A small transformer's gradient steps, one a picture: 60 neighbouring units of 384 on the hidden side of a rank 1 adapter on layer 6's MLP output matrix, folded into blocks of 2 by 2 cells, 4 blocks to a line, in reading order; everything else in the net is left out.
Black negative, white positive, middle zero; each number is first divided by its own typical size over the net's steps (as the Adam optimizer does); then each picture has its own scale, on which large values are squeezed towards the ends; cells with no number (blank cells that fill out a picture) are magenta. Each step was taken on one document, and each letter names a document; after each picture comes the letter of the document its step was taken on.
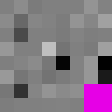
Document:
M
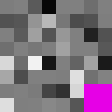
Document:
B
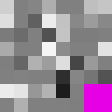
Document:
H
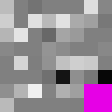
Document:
H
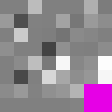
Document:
M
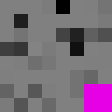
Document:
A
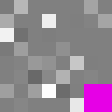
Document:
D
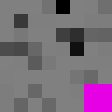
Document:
A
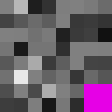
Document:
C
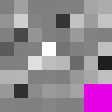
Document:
M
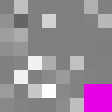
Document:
D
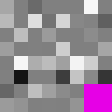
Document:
H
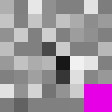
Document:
H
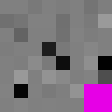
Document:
M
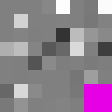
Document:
A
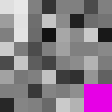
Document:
B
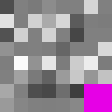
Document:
H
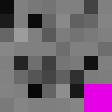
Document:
B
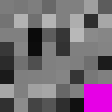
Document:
C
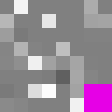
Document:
D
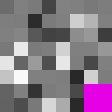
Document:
C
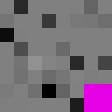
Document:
D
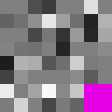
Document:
C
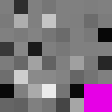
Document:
D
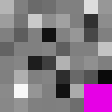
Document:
H
